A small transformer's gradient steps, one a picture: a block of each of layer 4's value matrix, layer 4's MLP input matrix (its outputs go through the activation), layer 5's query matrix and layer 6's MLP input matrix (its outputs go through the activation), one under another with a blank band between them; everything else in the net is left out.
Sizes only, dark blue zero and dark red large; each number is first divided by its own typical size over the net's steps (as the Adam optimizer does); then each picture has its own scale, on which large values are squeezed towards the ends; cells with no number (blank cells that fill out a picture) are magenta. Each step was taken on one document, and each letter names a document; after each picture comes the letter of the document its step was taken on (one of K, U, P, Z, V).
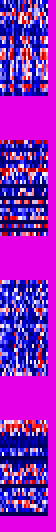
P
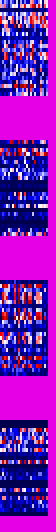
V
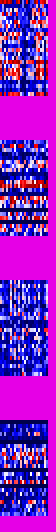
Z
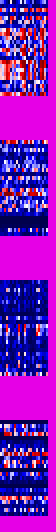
Z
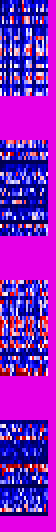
P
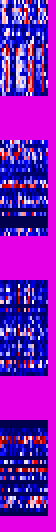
V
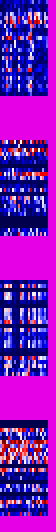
V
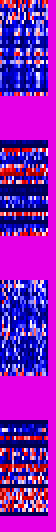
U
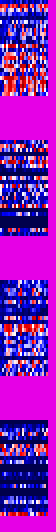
Z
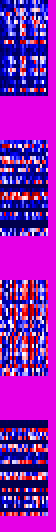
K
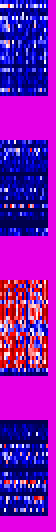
K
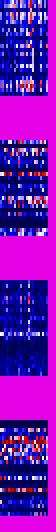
V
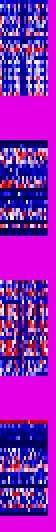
U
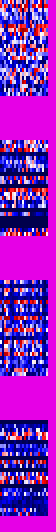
K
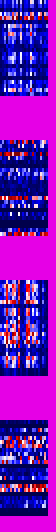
V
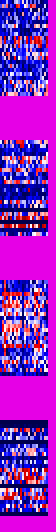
P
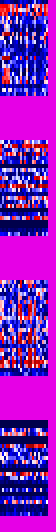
Z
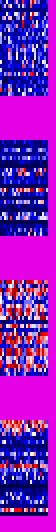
P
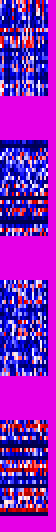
U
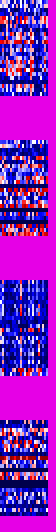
K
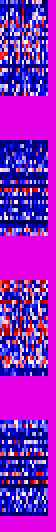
P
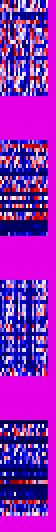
Z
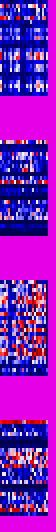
P
